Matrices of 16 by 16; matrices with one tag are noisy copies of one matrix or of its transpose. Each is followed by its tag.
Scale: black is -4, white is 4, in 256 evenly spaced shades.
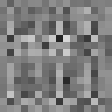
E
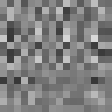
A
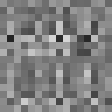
E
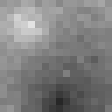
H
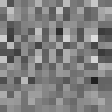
A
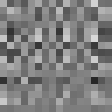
A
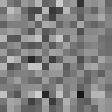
A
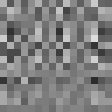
A
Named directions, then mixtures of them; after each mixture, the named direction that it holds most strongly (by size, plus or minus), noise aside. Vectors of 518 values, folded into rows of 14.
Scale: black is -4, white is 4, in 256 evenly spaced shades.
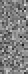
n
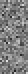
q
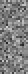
q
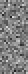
q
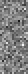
n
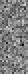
q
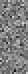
q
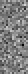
n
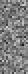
q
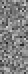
n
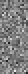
q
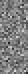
q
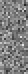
n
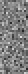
n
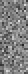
n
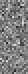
q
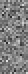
q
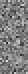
q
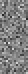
q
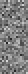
q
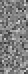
n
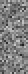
q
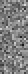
n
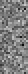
n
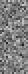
q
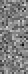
n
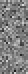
q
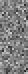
n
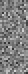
n
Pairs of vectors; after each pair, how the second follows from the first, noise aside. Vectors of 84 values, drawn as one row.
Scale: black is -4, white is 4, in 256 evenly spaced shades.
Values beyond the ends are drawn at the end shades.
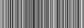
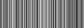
wrapped around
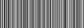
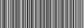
wrapped around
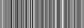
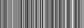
wrapped around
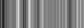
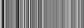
sign-scrambled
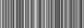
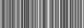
reversed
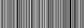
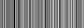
wrapped around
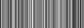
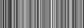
reversed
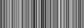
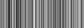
wrapped around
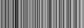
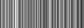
negated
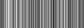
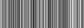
wrapped around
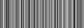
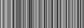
wrapped around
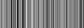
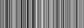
wrapped around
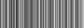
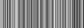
sign-scrambled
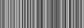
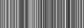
sign-scrambled
